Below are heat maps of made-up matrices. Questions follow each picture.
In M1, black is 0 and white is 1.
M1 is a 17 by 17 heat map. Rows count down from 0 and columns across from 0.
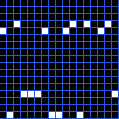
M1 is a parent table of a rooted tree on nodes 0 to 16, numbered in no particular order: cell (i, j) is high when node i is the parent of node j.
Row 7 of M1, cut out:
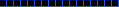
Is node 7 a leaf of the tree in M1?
yes
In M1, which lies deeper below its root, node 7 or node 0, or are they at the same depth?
the same depth
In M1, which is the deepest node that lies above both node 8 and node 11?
16
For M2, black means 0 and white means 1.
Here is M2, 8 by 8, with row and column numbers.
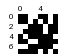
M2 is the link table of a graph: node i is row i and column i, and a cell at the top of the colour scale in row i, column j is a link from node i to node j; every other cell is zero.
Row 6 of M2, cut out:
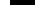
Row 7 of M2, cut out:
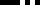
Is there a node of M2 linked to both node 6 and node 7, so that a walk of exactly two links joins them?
no
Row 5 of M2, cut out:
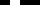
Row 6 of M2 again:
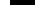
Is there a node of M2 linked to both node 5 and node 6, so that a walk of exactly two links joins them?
no
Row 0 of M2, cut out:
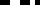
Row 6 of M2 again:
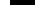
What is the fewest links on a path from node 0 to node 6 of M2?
1
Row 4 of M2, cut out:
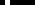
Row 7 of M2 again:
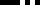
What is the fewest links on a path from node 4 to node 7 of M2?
1
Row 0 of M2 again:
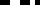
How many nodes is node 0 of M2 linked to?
3
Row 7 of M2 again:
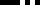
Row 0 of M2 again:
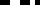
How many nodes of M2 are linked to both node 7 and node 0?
1
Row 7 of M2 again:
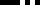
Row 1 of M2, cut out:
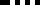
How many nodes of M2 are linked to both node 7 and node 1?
2
